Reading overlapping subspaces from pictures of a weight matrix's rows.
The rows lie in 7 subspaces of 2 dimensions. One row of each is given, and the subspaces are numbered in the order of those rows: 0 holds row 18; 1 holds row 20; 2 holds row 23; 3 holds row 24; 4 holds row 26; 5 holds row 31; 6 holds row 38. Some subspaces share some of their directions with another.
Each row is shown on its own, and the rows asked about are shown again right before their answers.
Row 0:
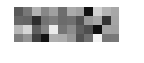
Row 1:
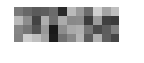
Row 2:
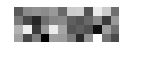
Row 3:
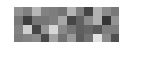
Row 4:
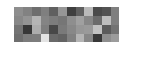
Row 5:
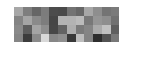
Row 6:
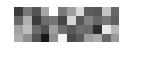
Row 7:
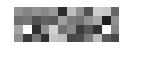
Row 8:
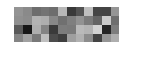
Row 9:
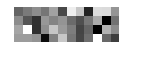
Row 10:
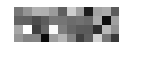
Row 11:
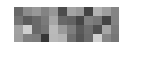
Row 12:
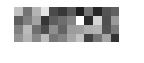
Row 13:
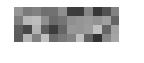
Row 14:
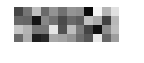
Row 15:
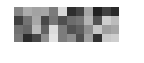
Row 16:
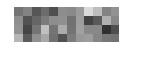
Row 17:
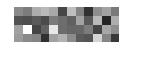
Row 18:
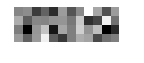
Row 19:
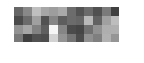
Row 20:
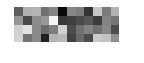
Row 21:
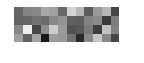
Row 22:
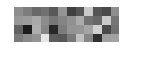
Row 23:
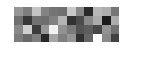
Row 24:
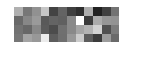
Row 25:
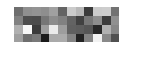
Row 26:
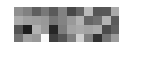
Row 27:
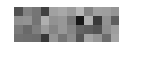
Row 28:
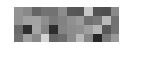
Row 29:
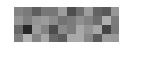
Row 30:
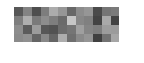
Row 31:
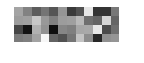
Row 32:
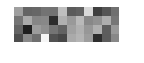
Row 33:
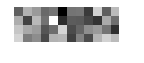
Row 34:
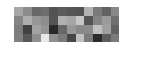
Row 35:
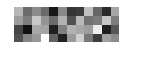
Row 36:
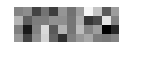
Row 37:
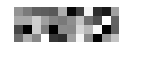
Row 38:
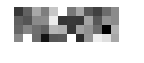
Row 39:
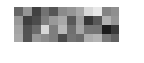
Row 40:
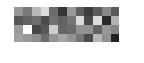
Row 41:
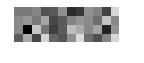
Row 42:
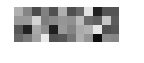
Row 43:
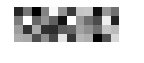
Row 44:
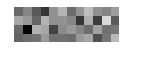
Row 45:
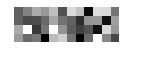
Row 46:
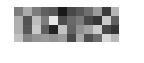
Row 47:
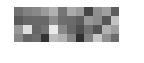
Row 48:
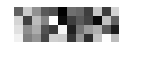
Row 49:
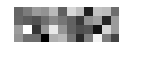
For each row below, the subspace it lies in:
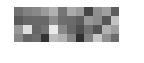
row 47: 4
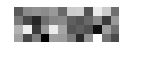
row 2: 0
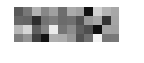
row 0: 5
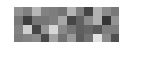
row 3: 2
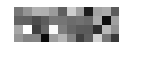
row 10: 3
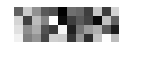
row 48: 1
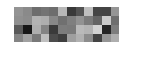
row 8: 6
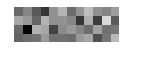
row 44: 3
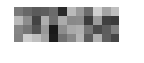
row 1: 4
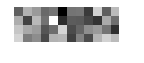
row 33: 1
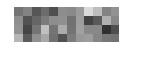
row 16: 0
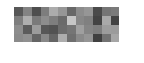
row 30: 2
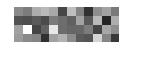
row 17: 3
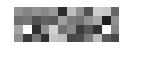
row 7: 6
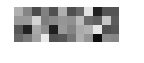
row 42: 5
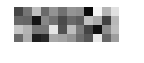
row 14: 5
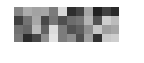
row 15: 4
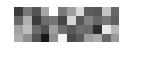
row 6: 2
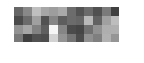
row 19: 4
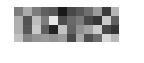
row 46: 1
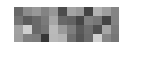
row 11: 1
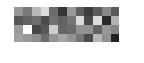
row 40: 3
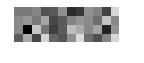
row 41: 5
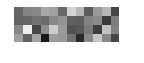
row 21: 5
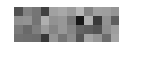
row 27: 3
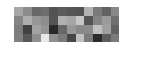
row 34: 6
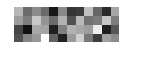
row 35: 2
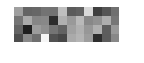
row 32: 1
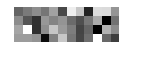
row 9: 4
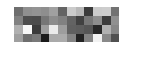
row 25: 0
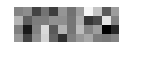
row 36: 0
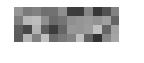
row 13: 0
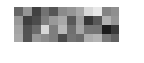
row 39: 0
